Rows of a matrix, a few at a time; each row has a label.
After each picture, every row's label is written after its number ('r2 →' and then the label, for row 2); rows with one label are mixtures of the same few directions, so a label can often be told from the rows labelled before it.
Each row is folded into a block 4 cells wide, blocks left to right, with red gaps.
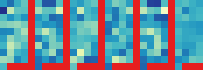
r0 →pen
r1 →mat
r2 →pen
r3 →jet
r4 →mat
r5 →pen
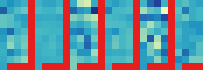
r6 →pen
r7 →mat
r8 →mat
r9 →pen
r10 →mat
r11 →pen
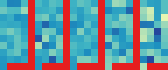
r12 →mat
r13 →mat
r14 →jet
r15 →mat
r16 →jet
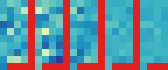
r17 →jet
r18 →pen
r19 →pen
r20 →jet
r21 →jet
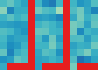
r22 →pen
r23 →mat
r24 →jet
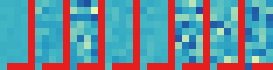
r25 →jet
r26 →pen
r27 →mat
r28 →jet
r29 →pen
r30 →mat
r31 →jet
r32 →jet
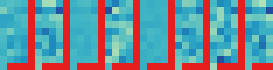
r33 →pen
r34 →mat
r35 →mat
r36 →pen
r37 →mat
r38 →mat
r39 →jet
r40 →mat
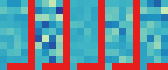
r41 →mat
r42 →mat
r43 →jet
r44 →jet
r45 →mat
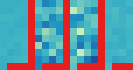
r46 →pen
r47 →mat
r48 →pen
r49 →jet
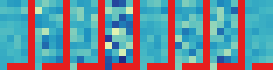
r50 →mat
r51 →pen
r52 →jet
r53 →mat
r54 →mat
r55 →mat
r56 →jet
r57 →pen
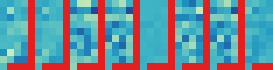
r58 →pen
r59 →pen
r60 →mat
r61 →mat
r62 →jet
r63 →mat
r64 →mat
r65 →pen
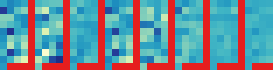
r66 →pen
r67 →pen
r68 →pen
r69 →pen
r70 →jet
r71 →pen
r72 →mat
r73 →pen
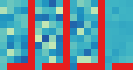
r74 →pen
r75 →mat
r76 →jet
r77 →pen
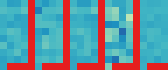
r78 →mat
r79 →pen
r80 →mat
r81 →jet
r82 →mat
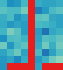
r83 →mat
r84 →pen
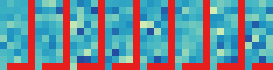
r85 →mat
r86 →mat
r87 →jet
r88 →pen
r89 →jet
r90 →pen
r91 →pen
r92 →mat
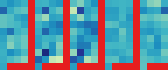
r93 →pen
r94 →pen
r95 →pen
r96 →jet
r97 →mat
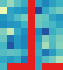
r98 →pen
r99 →pen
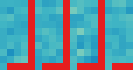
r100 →pen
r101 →mat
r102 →pen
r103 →mat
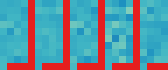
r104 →jet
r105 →mat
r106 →jet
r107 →mat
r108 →pen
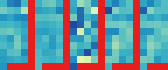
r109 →mat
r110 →mat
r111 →jet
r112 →pen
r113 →pen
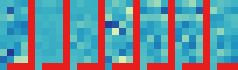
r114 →pen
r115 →mat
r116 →mat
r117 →jet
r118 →mat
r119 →mat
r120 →pen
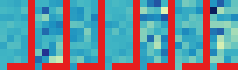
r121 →mat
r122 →pen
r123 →jet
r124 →jet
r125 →mat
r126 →mat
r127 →pen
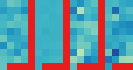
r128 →mat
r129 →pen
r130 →pen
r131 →pen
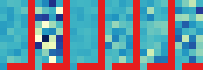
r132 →jet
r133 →mat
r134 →jet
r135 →mat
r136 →pen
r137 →mat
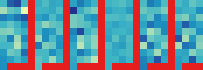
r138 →mat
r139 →mat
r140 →pen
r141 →mat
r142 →mat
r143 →mat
